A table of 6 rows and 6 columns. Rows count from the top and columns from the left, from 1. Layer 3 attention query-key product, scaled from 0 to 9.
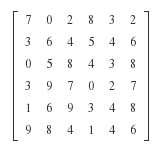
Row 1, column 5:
3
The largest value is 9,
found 3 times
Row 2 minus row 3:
3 1 -4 1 1 -2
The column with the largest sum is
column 6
